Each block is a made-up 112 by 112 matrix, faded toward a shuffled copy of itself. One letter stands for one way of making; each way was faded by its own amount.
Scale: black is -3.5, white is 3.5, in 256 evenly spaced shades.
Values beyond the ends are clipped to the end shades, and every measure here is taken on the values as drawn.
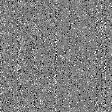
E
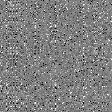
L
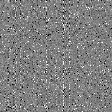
L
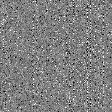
E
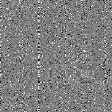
L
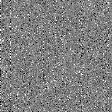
E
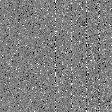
E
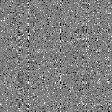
L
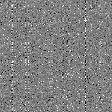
L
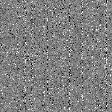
E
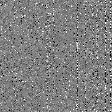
E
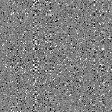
L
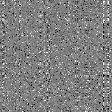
L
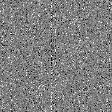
E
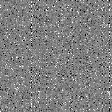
L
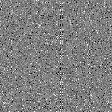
L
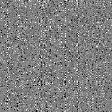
L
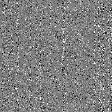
E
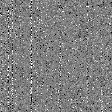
E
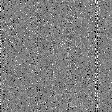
E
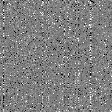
L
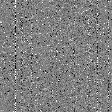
E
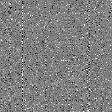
L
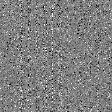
E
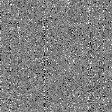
E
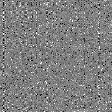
L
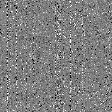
E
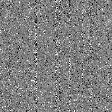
E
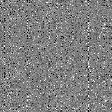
L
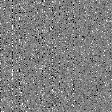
E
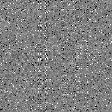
L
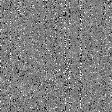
E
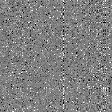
L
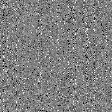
E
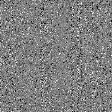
E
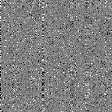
L
